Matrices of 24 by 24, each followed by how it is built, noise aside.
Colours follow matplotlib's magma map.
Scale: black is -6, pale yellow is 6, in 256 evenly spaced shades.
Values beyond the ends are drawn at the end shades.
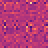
low rank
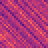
Toeplitz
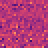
low rank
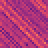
Toeplitz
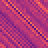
Toeplitz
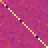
diagonal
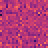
low rank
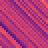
Toeplitz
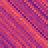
Toeplitz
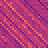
Toeplitz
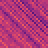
Toeplitz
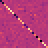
diagonal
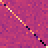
diagonal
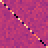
diagonal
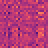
low rank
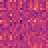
low rank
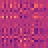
low rank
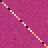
diagonal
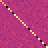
diagonal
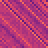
Toeplitz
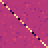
diagonal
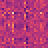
low rank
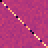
diagonal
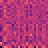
low rank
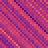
Toeplitz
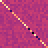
diagonal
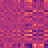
low rank
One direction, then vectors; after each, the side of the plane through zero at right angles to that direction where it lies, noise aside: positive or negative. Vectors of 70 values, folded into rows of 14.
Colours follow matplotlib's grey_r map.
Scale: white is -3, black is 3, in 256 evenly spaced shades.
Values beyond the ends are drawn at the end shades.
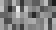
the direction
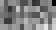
positive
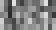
positive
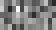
positive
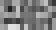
positive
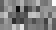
negative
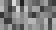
positive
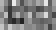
positive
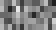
positive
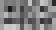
positive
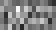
positive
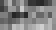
negative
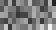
negative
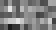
negative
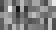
negative
